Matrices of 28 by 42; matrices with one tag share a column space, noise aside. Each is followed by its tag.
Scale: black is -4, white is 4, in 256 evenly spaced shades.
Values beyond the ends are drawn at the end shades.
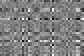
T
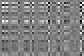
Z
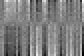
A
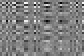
Z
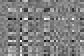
T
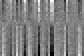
A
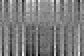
A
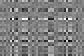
T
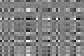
T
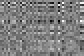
Z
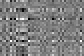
T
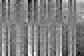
A
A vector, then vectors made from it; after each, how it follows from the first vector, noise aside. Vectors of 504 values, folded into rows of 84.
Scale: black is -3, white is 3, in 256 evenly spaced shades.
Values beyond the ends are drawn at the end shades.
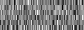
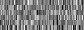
sign-scrambled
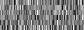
copied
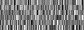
sign-scrambled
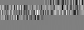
partly zeroed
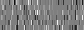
partly zeroed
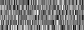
sign-scrambled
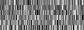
negated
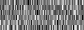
negated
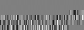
partly zeroed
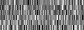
negated
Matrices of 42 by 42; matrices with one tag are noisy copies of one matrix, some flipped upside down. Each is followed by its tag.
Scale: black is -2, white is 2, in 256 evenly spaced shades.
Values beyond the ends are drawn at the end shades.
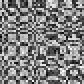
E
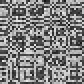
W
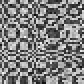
E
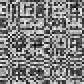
W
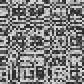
W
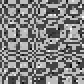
E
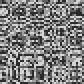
W
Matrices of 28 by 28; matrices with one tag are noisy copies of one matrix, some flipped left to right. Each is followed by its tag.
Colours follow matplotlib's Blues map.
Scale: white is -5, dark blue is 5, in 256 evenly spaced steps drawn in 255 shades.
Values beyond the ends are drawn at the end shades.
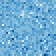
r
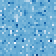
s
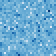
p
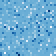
p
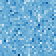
s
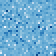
p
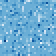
s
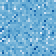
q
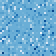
q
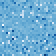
r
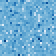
s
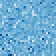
r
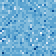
q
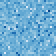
p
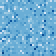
q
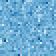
s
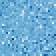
r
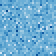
p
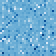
q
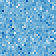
q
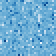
s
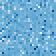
q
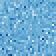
r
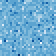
s
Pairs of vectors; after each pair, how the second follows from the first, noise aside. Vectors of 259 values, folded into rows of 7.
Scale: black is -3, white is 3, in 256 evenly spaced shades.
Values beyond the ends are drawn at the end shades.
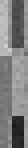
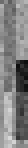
wrapped around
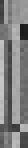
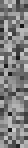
shuffled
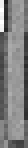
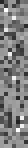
shuffled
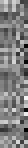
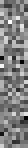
shuffled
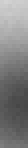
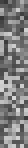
shuffled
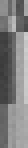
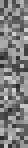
shuffled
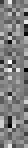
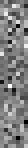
shuffled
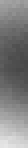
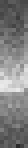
wrapped around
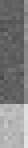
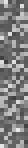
shuffled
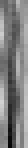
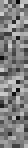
shuffled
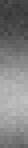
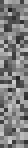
shuffled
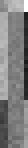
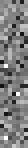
shuffled
